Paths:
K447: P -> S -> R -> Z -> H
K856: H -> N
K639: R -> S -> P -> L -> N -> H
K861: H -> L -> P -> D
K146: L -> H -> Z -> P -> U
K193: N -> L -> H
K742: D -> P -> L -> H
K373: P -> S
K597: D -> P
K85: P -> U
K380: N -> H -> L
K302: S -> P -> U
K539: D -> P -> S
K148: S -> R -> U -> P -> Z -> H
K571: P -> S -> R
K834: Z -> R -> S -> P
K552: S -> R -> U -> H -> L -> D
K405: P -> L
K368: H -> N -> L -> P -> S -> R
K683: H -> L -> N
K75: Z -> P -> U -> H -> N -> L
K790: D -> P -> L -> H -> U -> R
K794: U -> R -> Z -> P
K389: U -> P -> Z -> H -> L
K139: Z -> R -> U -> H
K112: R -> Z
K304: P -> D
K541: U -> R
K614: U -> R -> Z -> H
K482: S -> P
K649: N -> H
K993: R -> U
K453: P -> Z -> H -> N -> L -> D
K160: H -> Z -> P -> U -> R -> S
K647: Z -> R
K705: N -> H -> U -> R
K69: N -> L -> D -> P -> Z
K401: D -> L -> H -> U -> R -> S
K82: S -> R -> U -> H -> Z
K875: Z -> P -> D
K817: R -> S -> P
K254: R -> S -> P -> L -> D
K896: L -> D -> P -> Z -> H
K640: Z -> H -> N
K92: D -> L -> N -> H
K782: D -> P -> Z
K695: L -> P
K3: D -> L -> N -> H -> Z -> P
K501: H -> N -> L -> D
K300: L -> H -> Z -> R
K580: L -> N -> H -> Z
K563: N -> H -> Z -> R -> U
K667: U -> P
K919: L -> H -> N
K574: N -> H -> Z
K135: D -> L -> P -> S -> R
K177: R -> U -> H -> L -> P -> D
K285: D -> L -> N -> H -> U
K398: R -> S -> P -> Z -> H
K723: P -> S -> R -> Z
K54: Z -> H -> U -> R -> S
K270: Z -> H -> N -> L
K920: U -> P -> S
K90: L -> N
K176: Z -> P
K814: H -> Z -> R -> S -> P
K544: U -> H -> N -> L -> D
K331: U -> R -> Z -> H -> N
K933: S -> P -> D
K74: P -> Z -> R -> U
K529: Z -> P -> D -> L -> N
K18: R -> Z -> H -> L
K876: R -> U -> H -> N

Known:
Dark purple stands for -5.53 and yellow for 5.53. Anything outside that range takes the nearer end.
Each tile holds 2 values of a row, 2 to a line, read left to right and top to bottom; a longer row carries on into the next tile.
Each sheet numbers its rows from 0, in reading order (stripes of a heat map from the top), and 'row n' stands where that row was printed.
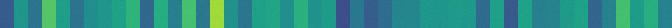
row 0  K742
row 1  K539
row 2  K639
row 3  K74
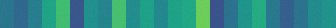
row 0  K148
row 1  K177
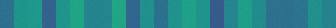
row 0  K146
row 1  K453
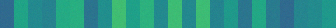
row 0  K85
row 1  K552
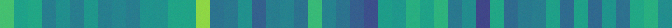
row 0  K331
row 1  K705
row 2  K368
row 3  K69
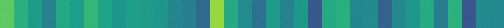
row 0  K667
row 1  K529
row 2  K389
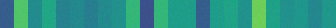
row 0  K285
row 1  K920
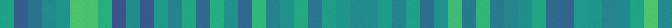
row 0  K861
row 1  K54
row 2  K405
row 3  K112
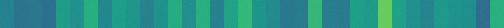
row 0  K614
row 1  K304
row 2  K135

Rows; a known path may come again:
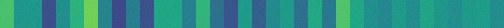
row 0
K544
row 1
K380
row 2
K794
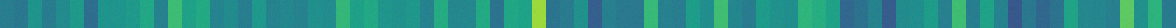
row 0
K649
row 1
K331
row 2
K695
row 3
K705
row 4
K782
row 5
K398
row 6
K447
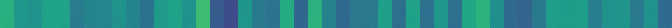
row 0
K640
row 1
K18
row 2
K69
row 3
K896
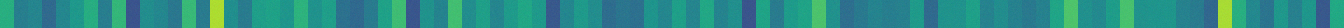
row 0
K389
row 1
K539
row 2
K148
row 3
K453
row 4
K82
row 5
K193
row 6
K302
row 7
K529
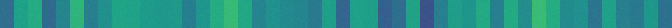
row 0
K993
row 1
K647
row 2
K563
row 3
K90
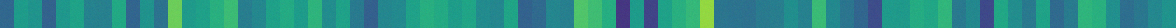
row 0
K146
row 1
K482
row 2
K814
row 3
K501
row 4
K876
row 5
K368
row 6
K254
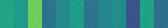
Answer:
K300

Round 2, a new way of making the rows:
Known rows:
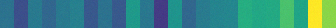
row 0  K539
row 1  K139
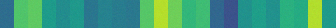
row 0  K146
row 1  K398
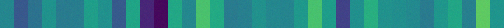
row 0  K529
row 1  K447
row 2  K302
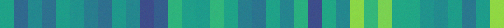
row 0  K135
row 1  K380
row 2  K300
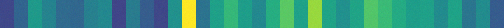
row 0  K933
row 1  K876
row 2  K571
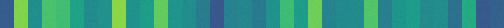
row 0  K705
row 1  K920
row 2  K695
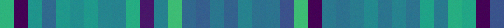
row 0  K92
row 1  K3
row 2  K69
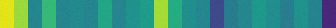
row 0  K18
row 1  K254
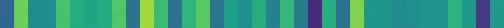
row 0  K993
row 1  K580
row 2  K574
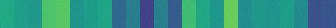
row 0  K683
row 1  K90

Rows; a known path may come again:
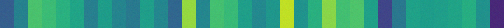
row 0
K85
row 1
K705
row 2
K817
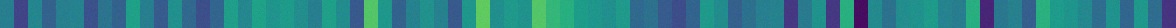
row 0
K539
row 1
K544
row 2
K896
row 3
K571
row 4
K933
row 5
K92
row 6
K373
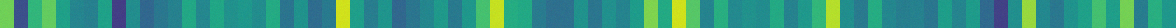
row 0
K405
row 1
K640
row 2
K389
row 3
K177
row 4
K18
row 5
K482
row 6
K112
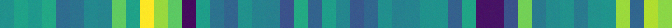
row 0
K148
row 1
K742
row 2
K529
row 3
K82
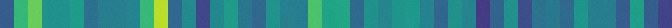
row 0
K146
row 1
K552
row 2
K135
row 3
K597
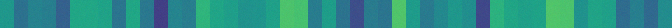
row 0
K176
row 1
K649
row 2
K285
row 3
K683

